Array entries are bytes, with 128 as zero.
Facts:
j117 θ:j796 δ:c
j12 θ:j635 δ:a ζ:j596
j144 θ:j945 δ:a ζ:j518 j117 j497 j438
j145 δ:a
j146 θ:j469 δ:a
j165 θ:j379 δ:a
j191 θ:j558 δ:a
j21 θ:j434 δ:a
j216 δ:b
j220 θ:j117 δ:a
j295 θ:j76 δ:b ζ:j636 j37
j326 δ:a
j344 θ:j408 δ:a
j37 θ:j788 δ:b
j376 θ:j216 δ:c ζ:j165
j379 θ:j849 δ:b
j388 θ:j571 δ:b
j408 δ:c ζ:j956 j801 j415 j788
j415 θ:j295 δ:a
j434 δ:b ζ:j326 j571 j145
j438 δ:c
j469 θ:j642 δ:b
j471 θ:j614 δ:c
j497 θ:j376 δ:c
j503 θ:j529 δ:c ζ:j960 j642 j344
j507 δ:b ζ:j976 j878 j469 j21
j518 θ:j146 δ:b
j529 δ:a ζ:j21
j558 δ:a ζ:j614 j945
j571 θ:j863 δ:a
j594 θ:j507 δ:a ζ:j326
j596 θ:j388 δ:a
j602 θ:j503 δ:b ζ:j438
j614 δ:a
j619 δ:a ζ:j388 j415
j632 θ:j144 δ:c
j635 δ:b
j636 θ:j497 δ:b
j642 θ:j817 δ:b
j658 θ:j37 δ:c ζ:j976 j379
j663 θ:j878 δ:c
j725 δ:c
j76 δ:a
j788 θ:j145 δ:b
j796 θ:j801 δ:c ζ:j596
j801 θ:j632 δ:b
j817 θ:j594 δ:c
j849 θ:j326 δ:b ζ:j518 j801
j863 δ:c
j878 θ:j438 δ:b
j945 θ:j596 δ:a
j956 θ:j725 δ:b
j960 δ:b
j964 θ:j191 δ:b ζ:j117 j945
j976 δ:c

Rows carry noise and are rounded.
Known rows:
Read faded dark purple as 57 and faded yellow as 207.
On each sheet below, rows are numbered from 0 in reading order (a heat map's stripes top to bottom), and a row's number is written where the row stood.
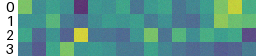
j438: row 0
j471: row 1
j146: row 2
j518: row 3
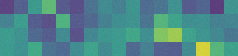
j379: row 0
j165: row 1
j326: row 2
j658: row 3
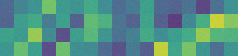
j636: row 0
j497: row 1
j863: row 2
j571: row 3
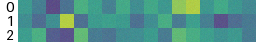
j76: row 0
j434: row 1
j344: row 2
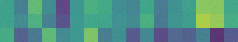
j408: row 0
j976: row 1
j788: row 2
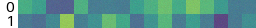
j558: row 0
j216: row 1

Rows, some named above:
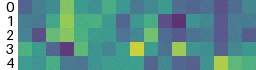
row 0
j636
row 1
j642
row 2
j469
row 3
j945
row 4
j658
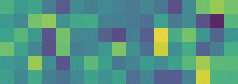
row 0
j663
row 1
j388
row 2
j571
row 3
j596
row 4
j863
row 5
j658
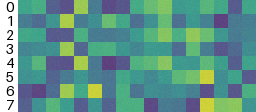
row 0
j191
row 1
j216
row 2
j558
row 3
j507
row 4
j191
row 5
j529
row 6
j295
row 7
j503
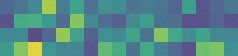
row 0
j602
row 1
j801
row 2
j415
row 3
j117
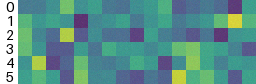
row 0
j964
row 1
j438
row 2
j878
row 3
j145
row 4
j594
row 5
j571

